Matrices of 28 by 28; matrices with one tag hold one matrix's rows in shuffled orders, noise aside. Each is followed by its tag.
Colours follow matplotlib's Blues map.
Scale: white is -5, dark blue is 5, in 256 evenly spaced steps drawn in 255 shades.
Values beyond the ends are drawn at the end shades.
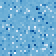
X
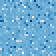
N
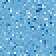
X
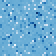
X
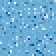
X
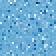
X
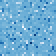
N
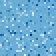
N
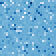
N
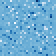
X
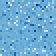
X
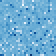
N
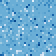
N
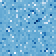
X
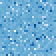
X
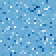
X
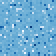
N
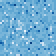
N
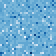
N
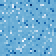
N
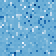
N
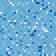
X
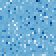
X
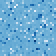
X
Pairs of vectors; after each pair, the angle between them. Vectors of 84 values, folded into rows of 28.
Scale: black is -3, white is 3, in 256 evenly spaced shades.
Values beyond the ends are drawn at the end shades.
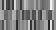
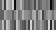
nearly opposite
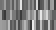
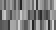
nearly opposite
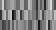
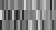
partly opposed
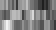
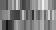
nearly opposite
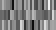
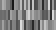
nearly parallel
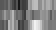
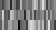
partly aligned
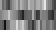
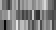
nearly parallel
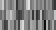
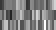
nearly opposite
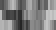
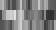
nearly opposite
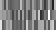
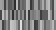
partly aligned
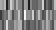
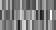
orthogonal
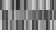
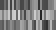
orthogonal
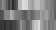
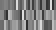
orthogonal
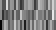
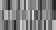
partly opposed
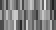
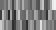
partly opposed
